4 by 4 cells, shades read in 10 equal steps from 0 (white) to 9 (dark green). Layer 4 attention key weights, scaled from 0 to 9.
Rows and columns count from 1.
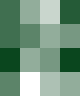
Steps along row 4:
down up up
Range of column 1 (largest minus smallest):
3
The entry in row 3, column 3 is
5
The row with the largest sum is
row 3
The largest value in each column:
9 6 5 9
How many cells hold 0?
1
